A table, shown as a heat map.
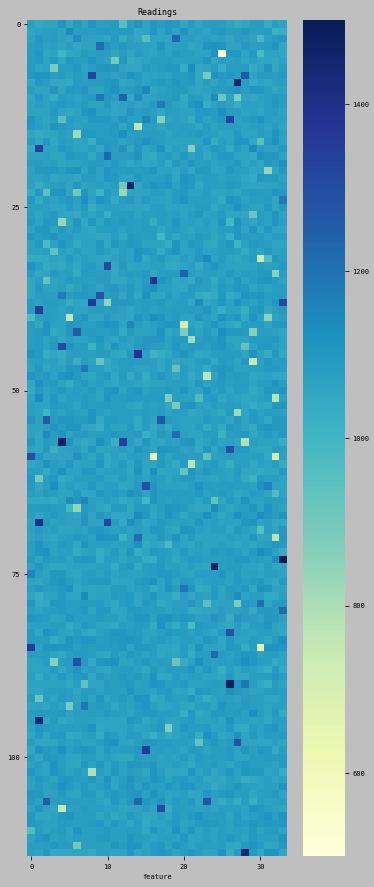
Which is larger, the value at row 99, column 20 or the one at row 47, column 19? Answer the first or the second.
the first
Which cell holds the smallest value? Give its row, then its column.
4, 25
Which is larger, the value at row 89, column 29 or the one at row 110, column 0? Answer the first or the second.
the first
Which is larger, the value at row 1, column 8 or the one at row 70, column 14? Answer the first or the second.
the second
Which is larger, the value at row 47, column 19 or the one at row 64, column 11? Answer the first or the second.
the second
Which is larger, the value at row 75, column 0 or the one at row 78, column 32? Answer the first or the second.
the first
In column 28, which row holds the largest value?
113
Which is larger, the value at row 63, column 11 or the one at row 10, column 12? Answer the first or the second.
the second
